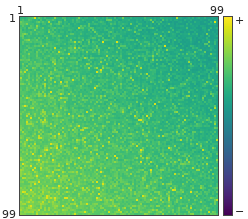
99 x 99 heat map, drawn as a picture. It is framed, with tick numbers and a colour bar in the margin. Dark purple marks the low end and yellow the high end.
Slope: up to the bottom left. Stripes: none. Average level on the scale: 70%. Mirror symmetry: none. Odd rows or columns: none. Ninth with the highest average: bottom left. Ninth with the lowest average: top right.
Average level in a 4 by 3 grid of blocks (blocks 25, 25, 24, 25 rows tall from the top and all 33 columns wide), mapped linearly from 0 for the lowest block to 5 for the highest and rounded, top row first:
210 | 321 | 432 | 543
